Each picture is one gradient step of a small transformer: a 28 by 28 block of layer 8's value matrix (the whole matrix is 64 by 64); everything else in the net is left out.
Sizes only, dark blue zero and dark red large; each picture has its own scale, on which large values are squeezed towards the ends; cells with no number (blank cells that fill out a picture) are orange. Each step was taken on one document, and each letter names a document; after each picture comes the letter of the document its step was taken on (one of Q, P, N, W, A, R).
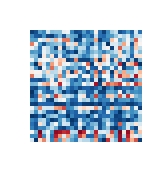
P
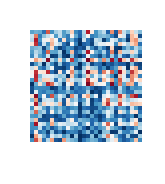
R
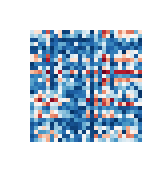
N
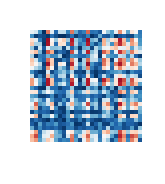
R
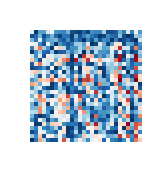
P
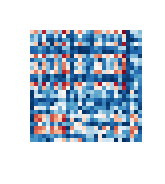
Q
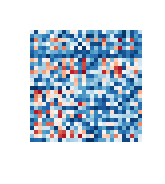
Q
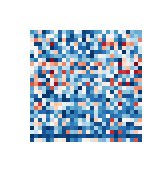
P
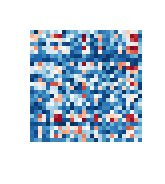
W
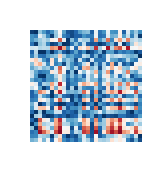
P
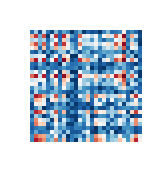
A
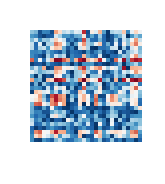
W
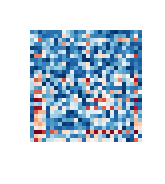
A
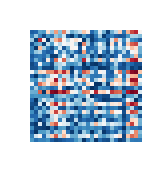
W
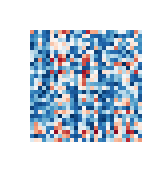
P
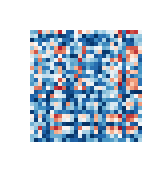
W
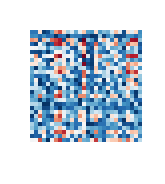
W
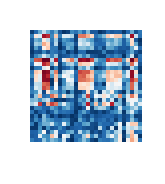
A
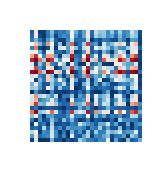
R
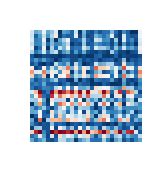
Q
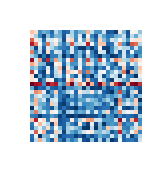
R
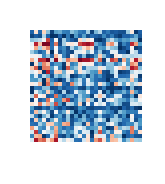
N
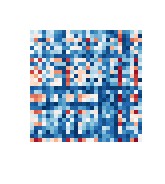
R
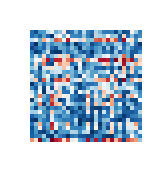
Q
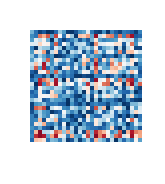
N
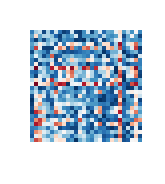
A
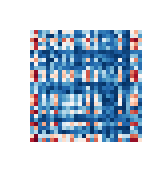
R
